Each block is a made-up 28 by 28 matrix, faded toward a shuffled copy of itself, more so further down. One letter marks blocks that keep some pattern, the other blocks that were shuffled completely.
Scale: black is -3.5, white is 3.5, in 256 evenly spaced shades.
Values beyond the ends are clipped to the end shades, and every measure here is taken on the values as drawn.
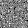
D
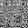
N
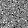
D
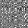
N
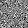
D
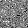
D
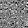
N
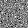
D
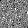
D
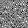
D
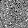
D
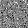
D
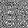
N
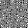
N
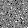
D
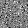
D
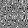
N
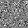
N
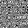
N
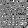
N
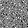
D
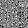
N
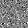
N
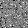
D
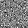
D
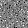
D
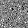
D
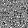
D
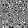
N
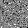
D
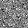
D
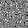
N
